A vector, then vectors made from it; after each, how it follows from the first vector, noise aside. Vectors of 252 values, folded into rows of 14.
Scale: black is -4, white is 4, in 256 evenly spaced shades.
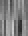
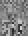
sign-scrambled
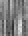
negated
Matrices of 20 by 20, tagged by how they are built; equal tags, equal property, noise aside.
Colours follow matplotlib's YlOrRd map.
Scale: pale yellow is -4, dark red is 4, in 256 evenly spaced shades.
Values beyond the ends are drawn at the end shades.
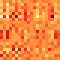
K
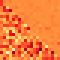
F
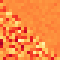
F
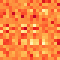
K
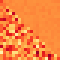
F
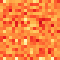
K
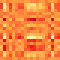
K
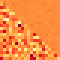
F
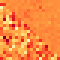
F
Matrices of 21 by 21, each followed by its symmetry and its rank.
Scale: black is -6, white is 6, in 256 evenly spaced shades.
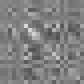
symmetric, rank three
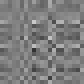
neither, rank two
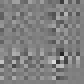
antisymmetric, rank two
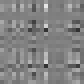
neither, rank two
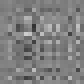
antisymmetric, rank two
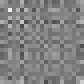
symmetric, rank three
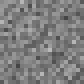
symmetric, full rank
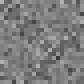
symmetric, full rank
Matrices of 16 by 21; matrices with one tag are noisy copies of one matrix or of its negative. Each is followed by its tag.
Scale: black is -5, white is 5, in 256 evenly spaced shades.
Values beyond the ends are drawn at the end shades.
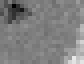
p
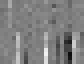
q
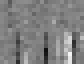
q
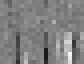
q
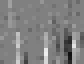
q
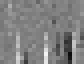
q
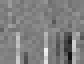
q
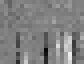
q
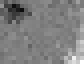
p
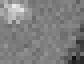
p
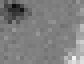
p
